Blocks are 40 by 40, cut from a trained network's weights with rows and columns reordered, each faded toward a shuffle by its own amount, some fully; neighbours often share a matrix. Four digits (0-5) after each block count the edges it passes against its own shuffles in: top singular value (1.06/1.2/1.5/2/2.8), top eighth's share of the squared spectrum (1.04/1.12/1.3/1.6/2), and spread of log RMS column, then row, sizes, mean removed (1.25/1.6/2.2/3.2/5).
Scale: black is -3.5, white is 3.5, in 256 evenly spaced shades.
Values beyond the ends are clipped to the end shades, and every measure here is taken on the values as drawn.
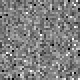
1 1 0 0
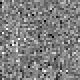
0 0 0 0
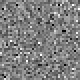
0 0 0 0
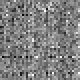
3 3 0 2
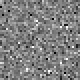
0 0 0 0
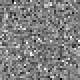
0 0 0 0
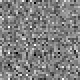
3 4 2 2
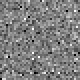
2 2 0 0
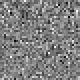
2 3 1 1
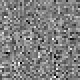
3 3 1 1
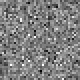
1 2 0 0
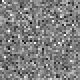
0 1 0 0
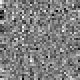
3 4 2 1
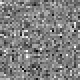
3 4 2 2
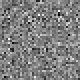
3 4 2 2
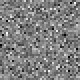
0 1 0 0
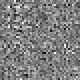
3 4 2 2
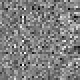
3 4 2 2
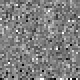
2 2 0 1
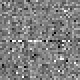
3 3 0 1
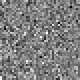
2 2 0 0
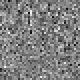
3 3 1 1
